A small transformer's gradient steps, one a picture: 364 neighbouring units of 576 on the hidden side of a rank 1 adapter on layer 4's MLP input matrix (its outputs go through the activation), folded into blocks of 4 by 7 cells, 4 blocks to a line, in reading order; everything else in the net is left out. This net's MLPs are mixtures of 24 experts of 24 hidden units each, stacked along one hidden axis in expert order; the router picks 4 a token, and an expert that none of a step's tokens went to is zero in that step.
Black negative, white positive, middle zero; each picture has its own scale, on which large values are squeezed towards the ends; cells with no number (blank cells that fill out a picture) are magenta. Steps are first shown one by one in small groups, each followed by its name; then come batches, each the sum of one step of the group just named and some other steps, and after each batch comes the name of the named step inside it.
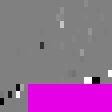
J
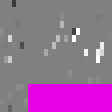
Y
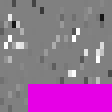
Y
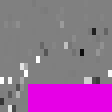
J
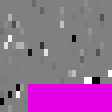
J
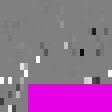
J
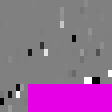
J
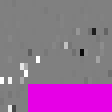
Y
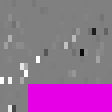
Y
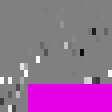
J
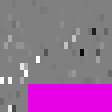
Y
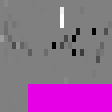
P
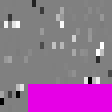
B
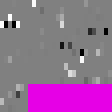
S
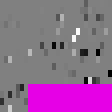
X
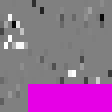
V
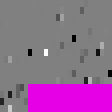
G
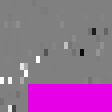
B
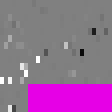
V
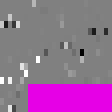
S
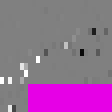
X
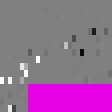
G
